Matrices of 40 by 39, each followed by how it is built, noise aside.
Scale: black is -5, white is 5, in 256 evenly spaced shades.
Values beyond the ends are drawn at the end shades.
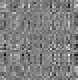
low rank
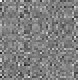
low rank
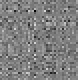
low rank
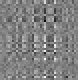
low rank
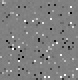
sparse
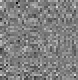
low rank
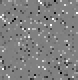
sparse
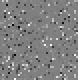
sparse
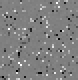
sparse
